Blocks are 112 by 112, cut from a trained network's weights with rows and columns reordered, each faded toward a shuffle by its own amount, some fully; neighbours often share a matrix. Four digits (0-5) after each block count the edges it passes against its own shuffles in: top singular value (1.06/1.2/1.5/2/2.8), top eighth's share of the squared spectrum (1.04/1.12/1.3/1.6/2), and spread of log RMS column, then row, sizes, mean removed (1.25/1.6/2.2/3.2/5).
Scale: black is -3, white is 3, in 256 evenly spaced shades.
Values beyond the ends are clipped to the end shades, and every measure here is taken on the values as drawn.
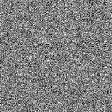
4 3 1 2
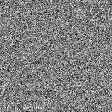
3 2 0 1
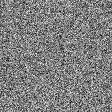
0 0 0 0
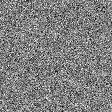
0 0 0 0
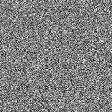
4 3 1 2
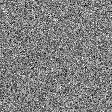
1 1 0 0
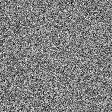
0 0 0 0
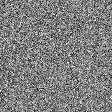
0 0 0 0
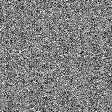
2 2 0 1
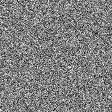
0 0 0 0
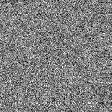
3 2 0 1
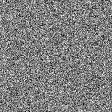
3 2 0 0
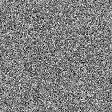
2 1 0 0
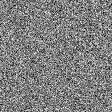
1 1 0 0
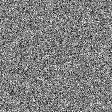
1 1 0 0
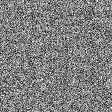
1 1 0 0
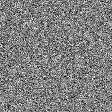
2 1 0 1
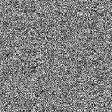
4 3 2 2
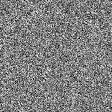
3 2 0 1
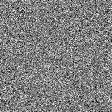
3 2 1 1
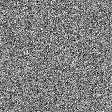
1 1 0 0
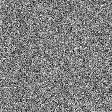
1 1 0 0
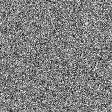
1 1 0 0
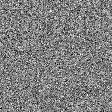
2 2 0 0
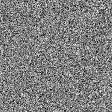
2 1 0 0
